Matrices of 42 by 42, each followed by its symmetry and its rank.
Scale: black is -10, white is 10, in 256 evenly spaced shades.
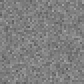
neither, full rank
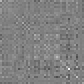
symmetric, rank five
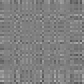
antisymmetric, rank two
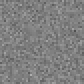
antisymmetric, full rank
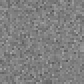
antisymmetric, full rank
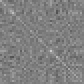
symmetric, rank five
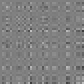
symmetric, rank two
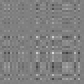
symmetric, rank two
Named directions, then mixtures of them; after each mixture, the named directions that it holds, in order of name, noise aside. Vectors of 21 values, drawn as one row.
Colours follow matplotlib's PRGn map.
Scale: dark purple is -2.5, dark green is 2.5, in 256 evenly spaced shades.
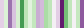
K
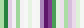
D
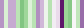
K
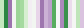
D, K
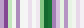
D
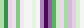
D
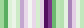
D, K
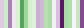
K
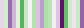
K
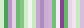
D, K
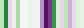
D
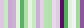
K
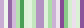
K
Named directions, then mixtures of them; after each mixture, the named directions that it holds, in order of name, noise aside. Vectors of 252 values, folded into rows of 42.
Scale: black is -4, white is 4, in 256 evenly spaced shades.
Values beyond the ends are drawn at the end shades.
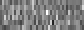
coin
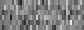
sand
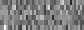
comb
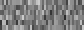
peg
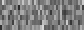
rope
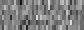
comb, sand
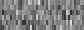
peg, sand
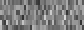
peg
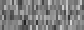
coin, sand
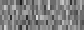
comb, sand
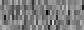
coin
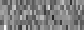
comb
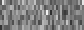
coin, rope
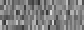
coin, peg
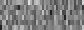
peg, rope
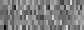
comb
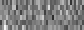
comb, peg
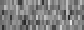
sand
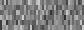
peg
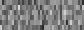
rope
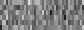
peg, rope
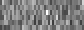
coin, rope
